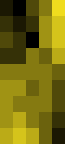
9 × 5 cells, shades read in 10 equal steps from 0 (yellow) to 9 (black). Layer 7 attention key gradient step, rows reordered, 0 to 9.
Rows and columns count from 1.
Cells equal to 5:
5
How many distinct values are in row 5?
2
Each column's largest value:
8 9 9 5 8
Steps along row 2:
up down down down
